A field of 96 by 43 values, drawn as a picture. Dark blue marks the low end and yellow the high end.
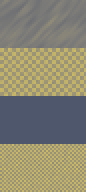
It is made of 4 by 1 panels. Panel 1,1: middling, slanting up to the right, faint in contrast. Panel 2,1: high, checkered. Panel 3,1: low, flat. Panel 4,1: high, checkered.
